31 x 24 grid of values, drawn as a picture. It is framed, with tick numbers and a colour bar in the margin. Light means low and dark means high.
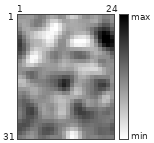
There are no lone odd cells. The texture is blotchy. The top middle is the ninth with the lowest average.
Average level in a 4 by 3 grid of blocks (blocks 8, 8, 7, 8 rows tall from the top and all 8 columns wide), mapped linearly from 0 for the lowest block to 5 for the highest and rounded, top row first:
205 / 232 / 334 / 535
